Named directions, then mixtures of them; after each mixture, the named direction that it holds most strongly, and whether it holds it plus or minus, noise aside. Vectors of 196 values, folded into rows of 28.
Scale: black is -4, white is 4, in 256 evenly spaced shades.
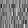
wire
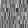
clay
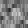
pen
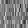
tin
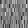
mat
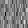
tin, minus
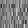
wire, plus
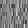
wire, plus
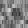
pen, minus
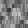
pen, plus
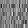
wire, plus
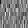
clay, minus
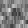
pen, minus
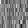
tin, plus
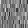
clay, plus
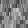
pen, plus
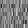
wire, plus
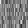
tin, plus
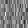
tin, plus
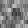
pen, minus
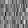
tin, minus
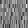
mat, plus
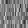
tin, plus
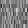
wire, plus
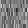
wire, minus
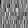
clay, minus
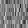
tin, plus
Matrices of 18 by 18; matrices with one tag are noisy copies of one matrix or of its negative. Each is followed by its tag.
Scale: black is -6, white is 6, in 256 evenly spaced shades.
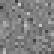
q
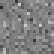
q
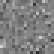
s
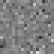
s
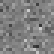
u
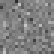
q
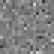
s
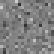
q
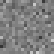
s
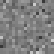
s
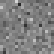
q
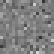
s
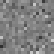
s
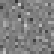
q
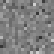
s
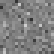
q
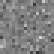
s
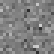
u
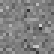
u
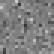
q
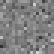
s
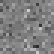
u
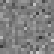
s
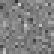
q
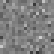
s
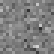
u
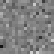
s
